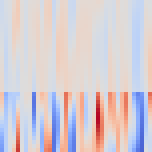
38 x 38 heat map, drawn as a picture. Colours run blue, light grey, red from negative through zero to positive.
Seam: horizontal, 60% of the way down, the top part calmer. Grain: streaks running down. Histogram: heavy tails on both sides. Slope: none.
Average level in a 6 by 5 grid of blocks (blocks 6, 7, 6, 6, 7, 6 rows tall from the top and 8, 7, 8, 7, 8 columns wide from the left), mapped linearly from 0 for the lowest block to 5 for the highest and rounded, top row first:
2 2 2 2 2 | 2 3 3 2 2 | 2 2 3 2 2 | 2 2 3 3 2 | 1 0 2 5 1 | 2 1 2 4 0
